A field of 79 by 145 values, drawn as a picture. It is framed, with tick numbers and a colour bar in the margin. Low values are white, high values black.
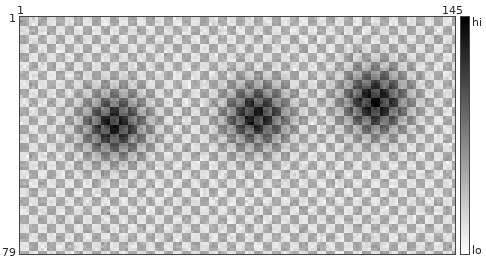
No row or column stands out. On average the colour sits 30% of the way up the scale. There are three bumps. Neither half mirrors the other.
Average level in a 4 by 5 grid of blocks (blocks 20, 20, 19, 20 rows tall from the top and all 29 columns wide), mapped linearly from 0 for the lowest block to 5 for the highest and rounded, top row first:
00001 / 23534 / 11100 / 00000
